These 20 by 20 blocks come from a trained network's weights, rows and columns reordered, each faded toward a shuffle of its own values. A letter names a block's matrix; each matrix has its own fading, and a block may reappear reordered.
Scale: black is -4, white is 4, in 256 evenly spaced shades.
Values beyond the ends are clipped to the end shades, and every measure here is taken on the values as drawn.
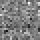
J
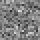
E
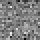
J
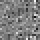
J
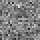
E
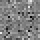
J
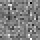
J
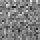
J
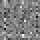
J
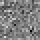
E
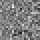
E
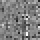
J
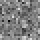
J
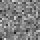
E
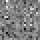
J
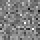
E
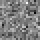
E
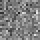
E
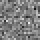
E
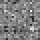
J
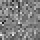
J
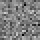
E
